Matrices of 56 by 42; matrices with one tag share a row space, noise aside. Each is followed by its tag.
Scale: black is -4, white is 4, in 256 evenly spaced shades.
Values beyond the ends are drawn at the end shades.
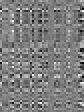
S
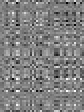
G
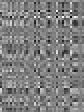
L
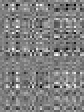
G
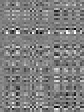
G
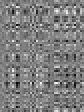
G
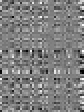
S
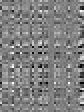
S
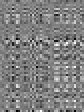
G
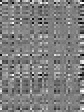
S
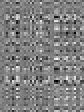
G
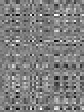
G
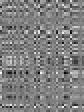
L
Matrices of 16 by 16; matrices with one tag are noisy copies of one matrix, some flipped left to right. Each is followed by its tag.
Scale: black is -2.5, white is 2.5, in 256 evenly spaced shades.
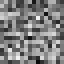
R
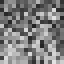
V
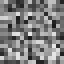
R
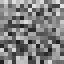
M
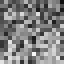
V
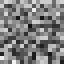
M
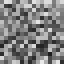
M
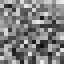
M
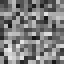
R
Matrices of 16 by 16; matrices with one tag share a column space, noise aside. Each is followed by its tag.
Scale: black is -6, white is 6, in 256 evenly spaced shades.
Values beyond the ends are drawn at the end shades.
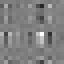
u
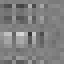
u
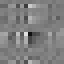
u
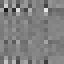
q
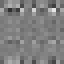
q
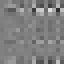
q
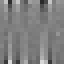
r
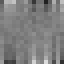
r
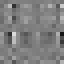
u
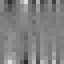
r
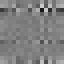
q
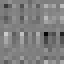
u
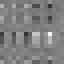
u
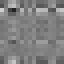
q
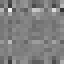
q
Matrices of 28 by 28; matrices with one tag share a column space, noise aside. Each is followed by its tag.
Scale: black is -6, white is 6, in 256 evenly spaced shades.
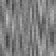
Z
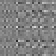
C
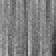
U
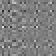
C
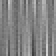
U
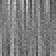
U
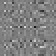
C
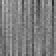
U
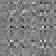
C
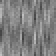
Z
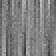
U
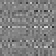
C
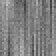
U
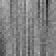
U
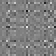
C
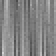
U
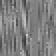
Z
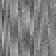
Z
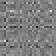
C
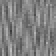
Z
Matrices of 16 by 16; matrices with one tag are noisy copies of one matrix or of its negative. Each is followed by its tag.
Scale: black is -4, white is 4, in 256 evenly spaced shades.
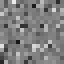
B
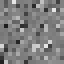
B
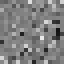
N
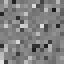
B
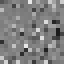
N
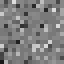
B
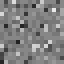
B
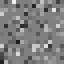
B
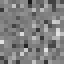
N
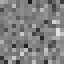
N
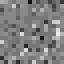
N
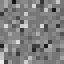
B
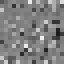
N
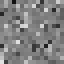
B
